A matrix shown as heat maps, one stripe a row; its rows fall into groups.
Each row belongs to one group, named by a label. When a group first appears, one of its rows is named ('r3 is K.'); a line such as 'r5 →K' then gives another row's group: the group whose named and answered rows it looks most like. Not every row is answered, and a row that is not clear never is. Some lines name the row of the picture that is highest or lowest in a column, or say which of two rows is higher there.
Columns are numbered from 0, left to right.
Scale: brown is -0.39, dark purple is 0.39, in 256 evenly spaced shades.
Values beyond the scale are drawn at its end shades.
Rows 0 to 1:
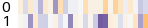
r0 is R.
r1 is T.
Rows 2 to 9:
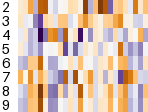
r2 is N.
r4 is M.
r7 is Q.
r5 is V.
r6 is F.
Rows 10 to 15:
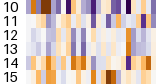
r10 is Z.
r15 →N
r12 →V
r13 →V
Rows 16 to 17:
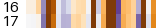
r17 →N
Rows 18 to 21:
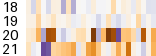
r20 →N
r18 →R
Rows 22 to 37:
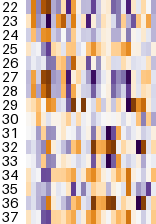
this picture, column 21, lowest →29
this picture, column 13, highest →27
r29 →Q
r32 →N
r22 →Z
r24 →Z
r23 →M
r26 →M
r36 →N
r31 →T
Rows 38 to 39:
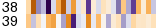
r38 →M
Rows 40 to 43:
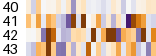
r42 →N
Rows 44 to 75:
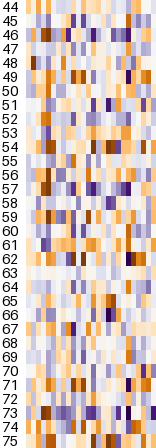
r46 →Z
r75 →N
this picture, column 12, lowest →59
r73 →Z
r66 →T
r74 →Q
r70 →T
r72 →V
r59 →F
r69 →V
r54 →N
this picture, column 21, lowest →62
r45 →V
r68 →V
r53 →R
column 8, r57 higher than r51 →Yes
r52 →Z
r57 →Z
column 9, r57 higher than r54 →Yes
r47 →V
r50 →F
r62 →Q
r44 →Q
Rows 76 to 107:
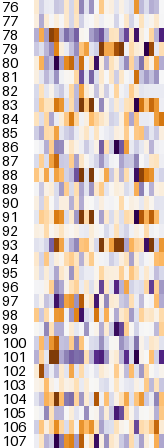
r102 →M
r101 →Z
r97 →M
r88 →Q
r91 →Q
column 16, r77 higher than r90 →Yes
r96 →T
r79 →N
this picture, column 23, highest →96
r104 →F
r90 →R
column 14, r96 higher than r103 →No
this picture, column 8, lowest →98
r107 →M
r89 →V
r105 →T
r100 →Z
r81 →V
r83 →Q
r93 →N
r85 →F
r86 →T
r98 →F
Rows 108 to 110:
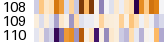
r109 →R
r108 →Q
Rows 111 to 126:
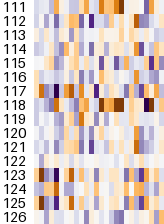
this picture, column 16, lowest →118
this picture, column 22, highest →118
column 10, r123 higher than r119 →Yes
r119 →M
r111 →N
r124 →F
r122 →F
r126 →T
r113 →R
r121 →V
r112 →V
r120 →V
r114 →V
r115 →T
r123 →M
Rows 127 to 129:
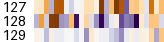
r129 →T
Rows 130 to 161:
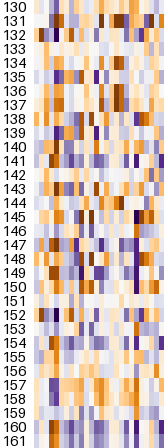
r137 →N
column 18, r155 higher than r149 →No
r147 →Z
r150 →Q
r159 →V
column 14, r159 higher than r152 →No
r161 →Z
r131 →N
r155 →F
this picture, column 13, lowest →131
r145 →Q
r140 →F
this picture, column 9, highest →149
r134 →N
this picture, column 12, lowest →143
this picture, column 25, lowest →131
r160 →Z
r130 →R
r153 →V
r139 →M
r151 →R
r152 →M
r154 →Z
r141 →Z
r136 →N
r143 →F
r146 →V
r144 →N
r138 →Q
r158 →R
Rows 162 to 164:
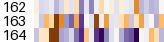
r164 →Z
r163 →F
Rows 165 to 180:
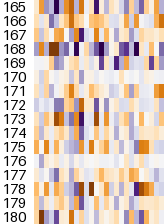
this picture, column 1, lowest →180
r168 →Z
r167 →F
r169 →T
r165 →M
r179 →F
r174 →F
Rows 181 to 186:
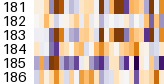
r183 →N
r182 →T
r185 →Z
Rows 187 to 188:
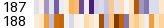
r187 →V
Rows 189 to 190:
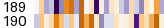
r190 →Q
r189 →M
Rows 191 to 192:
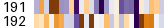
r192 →Q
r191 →Z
